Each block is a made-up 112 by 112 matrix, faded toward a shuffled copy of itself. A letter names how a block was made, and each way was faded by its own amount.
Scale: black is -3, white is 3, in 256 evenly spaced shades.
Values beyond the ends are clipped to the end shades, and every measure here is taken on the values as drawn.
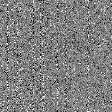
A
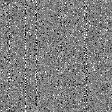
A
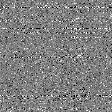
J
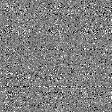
J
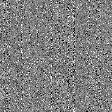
A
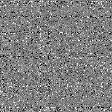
J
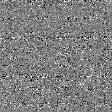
J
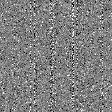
A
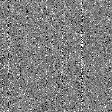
A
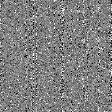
A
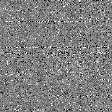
J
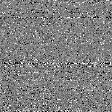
J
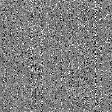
A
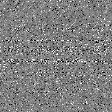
J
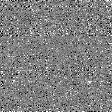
J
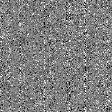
A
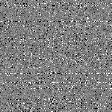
J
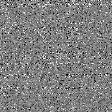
J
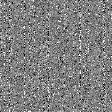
A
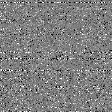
J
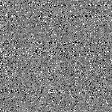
J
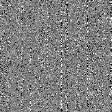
A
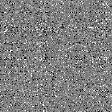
J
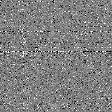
J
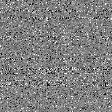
J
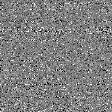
J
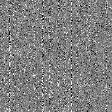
A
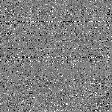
J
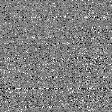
J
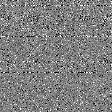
J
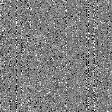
A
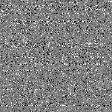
J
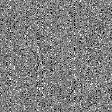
A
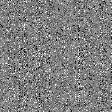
A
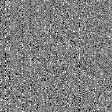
A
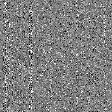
A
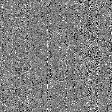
A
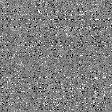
J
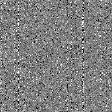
A
